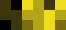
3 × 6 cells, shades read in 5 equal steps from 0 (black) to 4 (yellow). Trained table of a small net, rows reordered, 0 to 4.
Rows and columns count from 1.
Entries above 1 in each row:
3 4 4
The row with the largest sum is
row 2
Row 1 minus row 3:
1 -1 2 0 -3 2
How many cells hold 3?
5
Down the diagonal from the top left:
1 1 2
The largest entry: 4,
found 4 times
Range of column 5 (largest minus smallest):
3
